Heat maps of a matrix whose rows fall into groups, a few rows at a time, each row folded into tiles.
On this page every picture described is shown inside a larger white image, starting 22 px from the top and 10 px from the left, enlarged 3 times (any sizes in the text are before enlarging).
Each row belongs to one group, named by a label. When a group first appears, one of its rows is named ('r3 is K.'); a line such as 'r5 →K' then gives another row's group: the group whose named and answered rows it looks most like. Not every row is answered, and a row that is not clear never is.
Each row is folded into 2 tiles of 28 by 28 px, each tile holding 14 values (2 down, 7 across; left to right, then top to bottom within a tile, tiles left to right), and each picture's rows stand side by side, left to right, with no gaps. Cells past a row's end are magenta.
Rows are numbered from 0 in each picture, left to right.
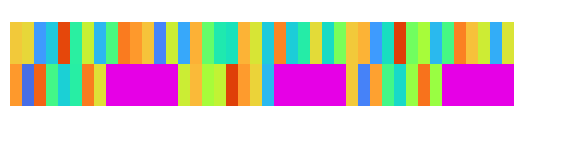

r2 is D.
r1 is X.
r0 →D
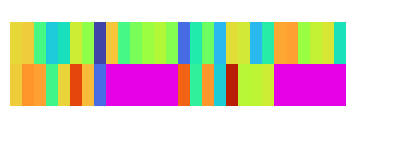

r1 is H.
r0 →X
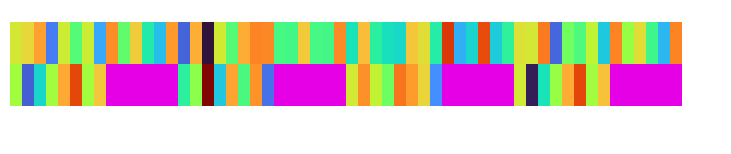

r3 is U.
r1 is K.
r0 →U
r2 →X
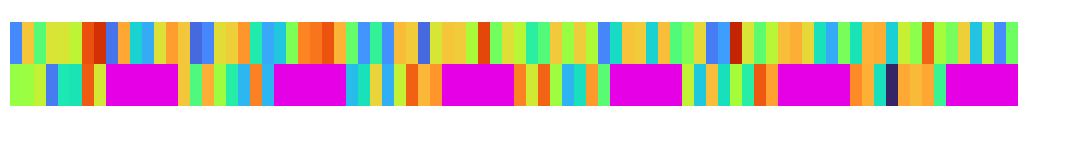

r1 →D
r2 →H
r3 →D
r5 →X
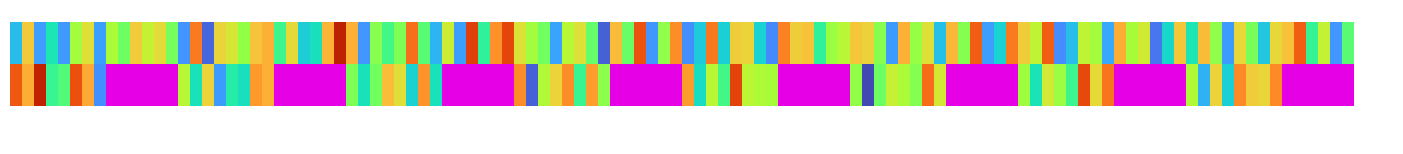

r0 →X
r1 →K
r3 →U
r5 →U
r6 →U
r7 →H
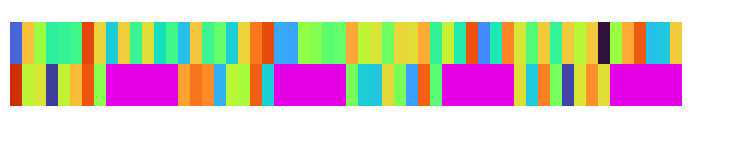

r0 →X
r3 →D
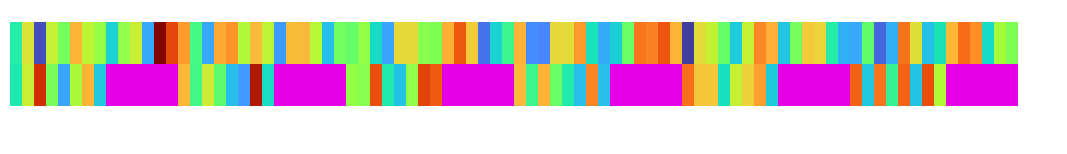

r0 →K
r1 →D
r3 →D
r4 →X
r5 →H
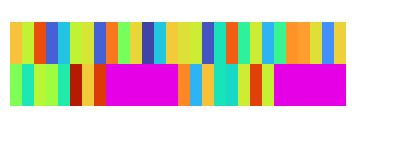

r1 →D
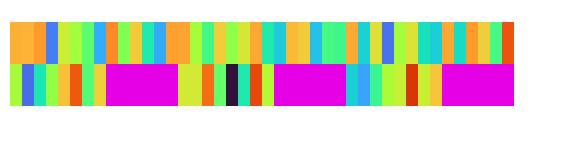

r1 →D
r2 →U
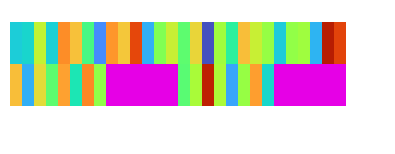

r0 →H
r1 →K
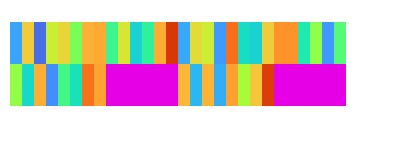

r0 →K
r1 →H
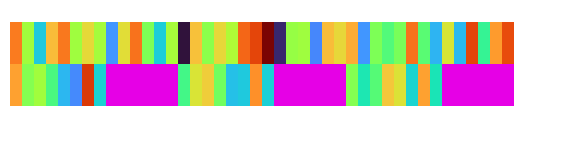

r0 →D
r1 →K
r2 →U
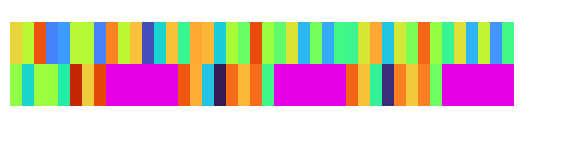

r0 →U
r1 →X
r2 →X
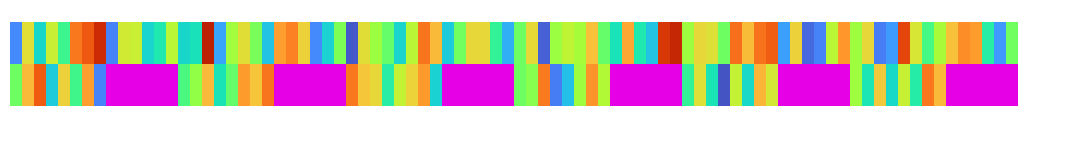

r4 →K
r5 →H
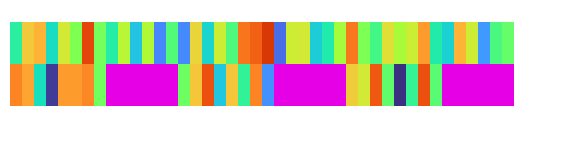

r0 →X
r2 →D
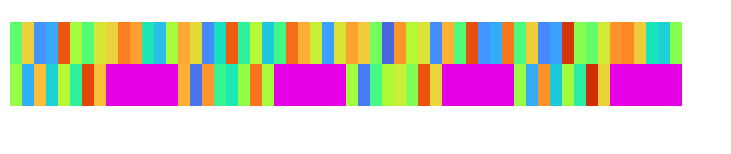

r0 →H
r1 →D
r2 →U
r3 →H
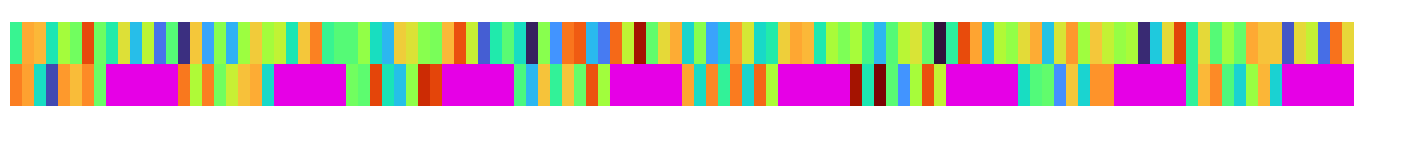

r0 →X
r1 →X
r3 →H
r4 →H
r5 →D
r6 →K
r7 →K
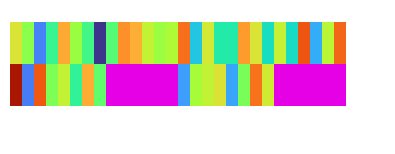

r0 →D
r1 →U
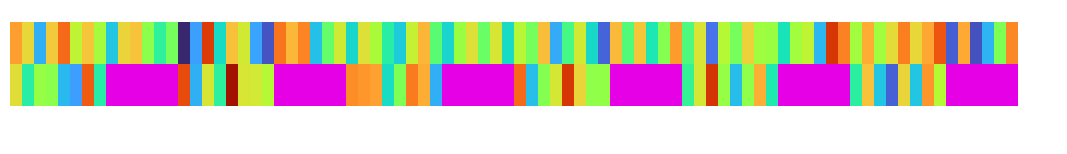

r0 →D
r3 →U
